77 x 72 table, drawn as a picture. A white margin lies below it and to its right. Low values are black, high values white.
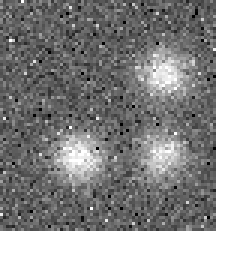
No seam splits the table. No single row or column stands out from its neighbours. The halves do not mirror each other. Three bumps rise from the field. The values are skewed, with a long tail toward high values.
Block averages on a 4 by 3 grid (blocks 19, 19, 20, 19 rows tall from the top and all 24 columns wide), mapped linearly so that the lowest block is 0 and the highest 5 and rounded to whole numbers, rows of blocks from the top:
001
015
244
011
